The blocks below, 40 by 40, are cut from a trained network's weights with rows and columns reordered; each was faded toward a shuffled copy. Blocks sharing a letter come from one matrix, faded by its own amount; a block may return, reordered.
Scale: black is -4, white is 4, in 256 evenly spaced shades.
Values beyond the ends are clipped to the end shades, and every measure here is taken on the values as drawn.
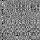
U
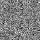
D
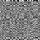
U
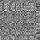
U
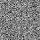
D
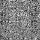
D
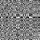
U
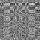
U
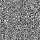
D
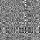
U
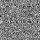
D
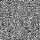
D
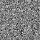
D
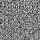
D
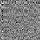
U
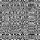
U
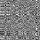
U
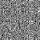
D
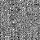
D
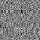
U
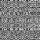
U
